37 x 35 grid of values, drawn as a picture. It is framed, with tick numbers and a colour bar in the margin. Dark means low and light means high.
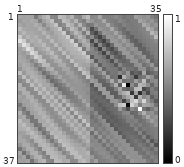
The top left is the ninth with the highest average. In the middle right lies a patch that is rougher than the rest. A vertical seam about 50% of the way across splits the table, and the left part is higher. Streaks slant down to the right. The middle right is the roughest part.
